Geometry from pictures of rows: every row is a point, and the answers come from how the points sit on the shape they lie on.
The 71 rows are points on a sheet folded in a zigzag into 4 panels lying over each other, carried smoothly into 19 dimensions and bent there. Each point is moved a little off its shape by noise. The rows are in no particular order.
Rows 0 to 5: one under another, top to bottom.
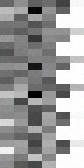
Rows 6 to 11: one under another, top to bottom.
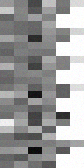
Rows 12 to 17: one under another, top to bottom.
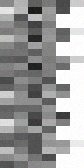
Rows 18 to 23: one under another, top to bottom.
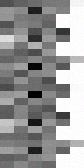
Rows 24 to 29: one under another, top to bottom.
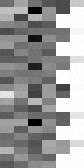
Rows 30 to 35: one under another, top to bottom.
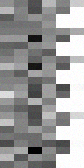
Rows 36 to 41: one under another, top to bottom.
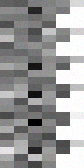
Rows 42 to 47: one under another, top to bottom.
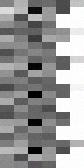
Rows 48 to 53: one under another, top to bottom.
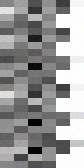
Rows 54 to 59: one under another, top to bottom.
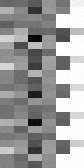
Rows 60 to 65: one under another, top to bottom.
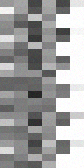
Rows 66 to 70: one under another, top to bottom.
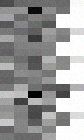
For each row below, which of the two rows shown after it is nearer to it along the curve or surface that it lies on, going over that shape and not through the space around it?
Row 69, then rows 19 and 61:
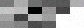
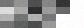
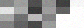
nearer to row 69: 61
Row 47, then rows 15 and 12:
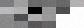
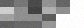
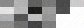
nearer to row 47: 12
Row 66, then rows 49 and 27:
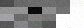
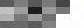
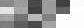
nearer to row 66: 49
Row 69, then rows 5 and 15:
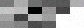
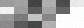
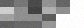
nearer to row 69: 5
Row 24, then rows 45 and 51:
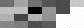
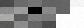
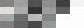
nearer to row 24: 51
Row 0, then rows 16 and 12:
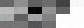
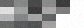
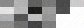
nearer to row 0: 16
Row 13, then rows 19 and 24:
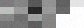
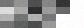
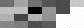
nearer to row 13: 24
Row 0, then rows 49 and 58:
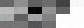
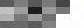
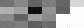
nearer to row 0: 49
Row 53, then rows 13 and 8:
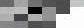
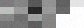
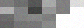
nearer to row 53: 13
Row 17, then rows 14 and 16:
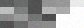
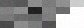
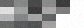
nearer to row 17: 16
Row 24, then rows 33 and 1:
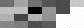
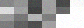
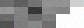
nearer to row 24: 33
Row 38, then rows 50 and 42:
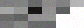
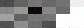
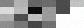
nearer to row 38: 42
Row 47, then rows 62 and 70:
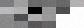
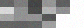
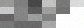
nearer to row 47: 70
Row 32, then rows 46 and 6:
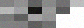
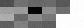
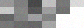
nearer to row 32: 6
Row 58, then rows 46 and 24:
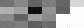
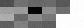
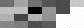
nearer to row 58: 24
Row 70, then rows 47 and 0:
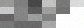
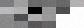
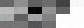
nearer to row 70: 47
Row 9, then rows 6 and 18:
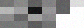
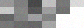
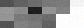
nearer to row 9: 6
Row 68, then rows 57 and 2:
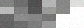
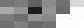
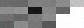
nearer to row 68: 57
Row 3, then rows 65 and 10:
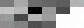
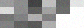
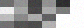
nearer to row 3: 65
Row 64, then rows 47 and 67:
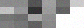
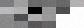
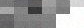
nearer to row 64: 47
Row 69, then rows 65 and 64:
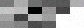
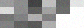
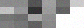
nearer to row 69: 64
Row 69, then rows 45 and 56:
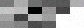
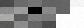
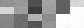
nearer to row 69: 56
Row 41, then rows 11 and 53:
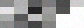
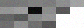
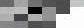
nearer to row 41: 53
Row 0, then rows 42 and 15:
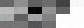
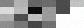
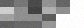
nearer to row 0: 15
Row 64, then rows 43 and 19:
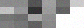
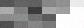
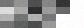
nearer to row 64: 19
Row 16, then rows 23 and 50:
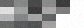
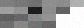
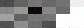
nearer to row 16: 50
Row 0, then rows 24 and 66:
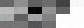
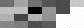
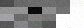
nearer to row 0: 66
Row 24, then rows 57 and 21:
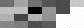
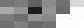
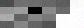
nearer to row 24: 57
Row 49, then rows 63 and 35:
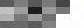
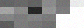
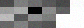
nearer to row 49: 35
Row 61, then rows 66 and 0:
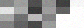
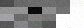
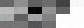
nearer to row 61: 0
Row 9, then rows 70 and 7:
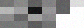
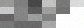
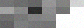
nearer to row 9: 7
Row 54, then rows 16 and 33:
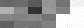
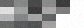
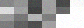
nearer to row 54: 16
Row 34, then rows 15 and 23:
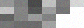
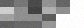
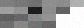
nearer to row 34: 23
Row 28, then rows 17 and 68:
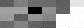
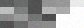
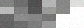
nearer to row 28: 68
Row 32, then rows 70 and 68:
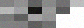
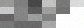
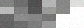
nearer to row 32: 70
